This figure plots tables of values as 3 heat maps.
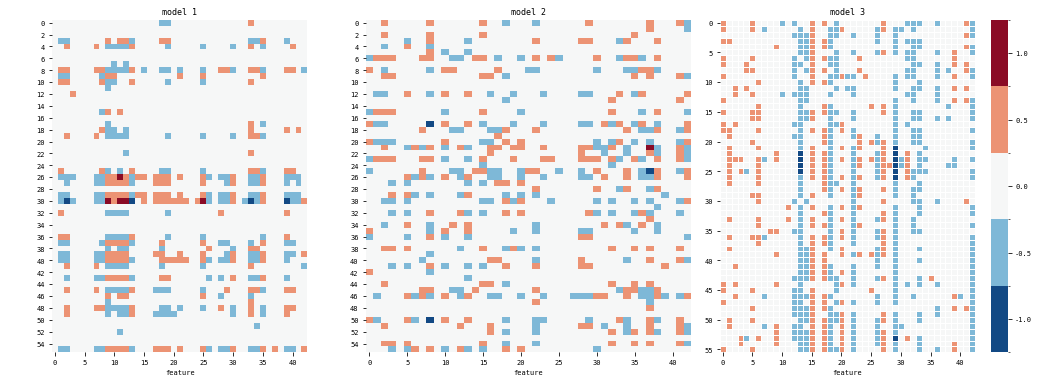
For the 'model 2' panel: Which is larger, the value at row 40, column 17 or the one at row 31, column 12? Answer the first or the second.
the first
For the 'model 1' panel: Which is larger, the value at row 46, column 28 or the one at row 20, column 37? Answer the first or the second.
the second
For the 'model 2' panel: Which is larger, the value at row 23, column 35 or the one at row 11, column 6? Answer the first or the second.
the first
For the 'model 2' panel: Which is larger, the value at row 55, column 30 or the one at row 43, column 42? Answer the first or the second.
the second
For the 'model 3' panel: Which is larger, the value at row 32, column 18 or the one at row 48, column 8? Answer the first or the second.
the second
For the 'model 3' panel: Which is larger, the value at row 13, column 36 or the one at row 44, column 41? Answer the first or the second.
the second
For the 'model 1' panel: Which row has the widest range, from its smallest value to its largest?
30
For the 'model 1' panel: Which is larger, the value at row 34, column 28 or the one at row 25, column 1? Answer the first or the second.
the second
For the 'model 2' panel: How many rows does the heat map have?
56
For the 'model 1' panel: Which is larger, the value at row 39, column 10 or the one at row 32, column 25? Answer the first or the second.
the first
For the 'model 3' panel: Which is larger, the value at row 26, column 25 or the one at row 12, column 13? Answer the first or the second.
the first
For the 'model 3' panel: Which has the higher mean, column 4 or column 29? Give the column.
4
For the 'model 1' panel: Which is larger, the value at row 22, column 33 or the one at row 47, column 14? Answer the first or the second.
the first
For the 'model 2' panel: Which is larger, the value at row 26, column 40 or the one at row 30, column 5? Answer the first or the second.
the first
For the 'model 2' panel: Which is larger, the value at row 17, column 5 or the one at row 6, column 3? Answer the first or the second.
the second
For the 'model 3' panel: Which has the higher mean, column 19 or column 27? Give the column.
27
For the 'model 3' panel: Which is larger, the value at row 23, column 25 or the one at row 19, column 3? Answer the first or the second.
the first
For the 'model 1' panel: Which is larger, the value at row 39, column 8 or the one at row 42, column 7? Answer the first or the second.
the second
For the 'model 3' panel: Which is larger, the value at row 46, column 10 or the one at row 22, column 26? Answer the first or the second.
the first
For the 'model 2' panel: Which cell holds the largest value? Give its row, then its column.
21, 37
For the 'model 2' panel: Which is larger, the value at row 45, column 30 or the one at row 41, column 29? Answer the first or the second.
the second
